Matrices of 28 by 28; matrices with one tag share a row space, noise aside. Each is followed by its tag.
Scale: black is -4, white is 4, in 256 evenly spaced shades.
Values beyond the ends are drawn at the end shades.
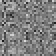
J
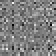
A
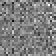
A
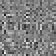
J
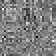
J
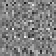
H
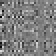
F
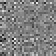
F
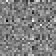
H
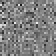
F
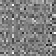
A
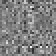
H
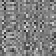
J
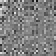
F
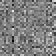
A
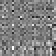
A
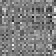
A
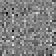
A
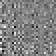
F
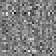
H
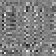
J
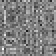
J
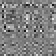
J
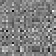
A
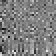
F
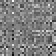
A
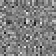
J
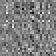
H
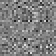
H
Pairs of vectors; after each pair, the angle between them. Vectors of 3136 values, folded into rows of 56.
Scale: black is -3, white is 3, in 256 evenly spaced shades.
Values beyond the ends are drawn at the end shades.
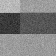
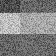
nearly opposite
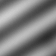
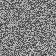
orthogonal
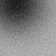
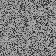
orthogonal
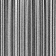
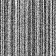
nearly parallel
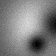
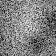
partly aligned
